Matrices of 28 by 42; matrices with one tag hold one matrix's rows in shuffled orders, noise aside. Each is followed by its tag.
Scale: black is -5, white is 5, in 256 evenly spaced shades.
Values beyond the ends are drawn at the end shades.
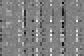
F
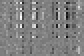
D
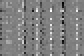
F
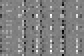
F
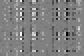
D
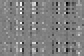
D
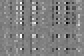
D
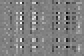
D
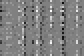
F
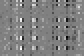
D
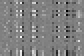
D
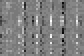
F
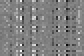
D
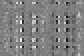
D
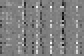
F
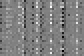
F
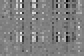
D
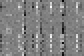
F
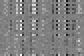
D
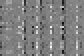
F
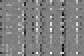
F
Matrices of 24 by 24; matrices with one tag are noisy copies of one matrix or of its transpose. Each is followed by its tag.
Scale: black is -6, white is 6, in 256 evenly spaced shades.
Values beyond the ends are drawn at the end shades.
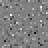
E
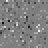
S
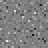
E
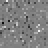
S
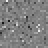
S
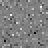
E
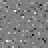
E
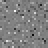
E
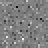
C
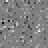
S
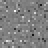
E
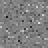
C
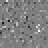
S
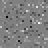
C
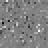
S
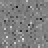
C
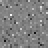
E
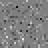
C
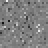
S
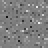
C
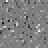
S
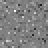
E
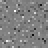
E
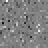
S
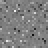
E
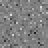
E
